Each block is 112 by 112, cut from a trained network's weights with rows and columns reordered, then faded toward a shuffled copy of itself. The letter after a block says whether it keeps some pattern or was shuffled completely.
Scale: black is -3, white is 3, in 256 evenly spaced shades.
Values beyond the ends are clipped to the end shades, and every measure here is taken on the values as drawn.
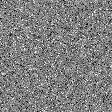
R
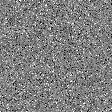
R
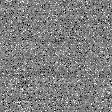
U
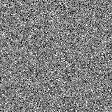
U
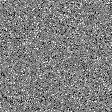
R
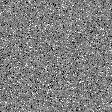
R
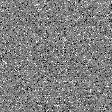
U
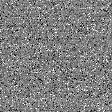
U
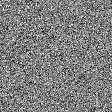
R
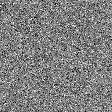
R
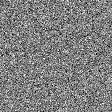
R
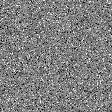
R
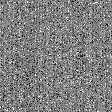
U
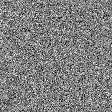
U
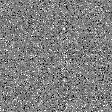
U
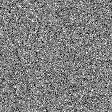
R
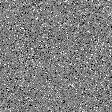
R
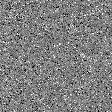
R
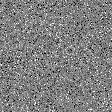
R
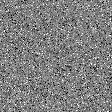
R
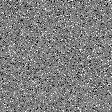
R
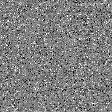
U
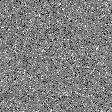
R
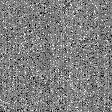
U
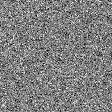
U
